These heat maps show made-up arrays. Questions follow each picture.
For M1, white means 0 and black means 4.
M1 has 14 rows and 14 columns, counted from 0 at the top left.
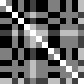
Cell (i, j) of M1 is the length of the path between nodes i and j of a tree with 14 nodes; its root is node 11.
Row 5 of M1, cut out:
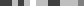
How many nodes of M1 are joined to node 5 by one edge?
7
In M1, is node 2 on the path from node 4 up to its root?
no
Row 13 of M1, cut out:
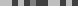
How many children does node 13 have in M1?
5
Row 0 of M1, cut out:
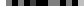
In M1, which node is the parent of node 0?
13
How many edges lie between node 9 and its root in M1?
2
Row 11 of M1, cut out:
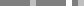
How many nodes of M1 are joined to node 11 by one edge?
2
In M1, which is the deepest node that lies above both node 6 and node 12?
5
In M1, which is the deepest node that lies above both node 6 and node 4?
5
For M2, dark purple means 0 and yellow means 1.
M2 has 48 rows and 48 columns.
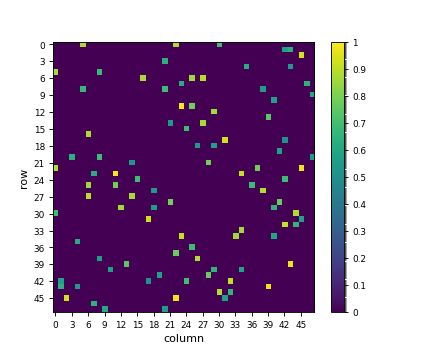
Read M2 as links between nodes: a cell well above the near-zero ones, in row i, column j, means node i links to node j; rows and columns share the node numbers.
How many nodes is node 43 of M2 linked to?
3
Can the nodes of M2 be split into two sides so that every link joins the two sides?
no
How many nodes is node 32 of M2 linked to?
2
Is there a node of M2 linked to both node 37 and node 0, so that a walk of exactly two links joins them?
yes
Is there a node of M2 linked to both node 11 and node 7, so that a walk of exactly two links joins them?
yes
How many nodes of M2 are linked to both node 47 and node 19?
0
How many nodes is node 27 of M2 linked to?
2
